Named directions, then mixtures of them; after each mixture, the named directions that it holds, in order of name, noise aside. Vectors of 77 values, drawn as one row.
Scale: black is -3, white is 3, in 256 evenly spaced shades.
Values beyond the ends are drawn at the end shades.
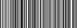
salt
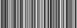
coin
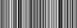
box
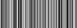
box, coin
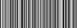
box, salt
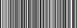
coin, salt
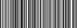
salt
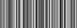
coin, salt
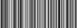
box, coin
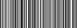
salt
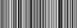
box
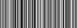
coin, salt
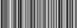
box, coin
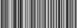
box, coin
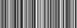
coin, salt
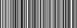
salt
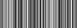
box, salt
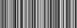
coin, salt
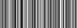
coin, salt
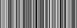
coin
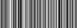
box, coin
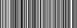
salt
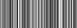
box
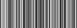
coin
